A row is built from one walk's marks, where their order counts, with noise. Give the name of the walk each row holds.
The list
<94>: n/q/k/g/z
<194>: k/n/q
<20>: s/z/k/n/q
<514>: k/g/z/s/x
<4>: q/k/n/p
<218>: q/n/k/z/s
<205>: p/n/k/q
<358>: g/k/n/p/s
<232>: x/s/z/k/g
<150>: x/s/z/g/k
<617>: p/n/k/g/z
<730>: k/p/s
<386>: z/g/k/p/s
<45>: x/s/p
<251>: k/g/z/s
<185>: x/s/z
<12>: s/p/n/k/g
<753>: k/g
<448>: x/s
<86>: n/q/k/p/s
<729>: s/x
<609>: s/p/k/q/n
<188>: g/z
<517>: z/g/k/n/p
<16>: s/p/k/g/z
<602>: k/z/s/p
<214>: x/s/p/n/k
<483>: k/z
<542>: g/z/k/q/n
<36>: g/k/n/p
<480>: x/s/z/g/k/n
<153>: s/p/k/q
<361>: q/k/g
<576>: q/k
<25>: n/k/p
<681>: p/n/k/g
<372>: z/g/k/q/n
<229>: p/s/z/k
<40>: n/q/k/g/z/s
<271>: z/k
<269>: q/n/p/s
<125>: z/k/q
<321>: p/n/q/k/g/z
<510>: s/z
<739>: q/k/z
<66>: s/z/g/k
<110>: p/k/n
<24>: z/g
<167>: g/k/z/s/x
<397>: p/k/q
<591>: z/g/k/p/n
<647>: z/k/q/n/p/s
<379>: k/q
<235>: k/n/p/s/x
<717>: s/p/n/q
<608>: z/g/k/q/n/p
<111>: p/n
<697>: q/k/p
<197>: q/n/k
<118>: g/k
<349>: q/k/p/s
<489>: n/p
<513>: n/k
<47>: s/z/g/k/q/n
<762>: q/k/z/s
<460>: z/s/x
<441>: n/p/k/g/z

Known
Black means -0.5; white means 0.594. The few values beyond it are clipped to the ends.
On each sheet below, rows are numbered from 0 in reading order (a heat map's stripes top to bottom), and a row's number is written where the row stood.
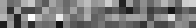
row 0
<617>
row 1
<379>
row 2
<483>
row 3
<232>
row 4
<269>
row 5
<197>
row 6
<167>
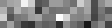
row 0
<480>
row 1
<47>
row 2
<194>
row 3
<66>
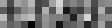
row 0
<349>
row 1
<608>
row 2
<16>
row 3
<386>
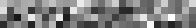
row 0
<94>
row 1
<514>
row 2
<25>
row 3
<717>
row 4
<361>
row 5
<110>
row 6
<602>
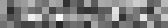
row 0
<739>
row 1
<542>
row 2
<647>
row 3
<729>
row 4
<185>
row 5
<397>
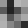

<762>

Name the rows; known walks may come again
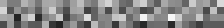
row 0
<321>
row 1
<86>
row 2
<489>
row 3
<460>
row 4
<20>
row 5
<379>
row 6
<194>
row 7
<591>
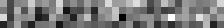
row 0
<386>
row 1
<441>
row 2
<16>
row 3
<697>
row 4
<150>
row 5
<681>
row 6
<730>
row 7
<111>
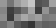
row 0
<576>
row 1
<47>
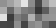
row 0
<45>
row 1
<4>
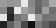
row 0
<25>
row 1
<483>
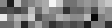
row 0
<358>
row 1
<480>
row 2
<609>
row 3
<513>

